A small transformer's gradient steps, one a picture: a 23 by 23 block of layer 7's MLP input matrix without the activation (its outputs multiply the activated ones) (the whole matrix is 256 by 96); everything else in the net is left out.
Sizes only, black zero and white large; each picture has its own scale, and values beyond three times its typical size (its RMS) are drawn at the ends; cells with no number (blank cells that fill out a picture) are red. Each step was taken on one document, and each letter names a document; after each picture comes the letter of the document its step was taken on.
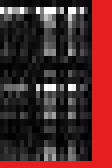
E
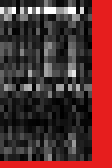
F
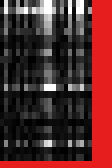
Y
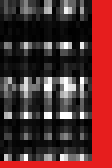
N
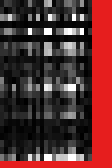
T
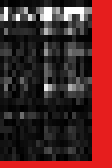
E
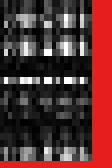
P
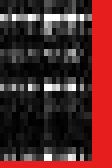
F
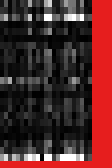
T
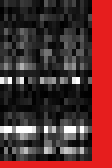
P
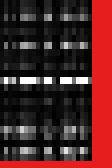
P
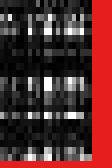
T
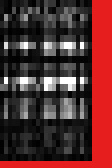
N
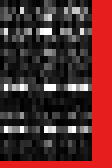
E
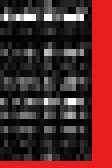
T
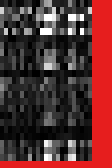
F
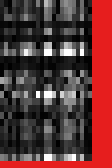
T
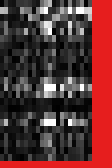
Y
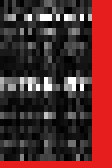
F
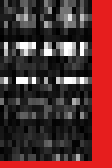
P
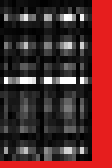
N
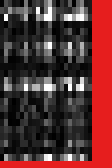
N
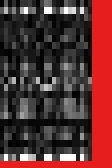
P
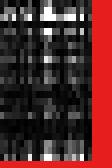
F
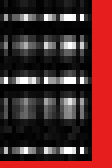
N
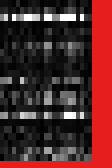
T
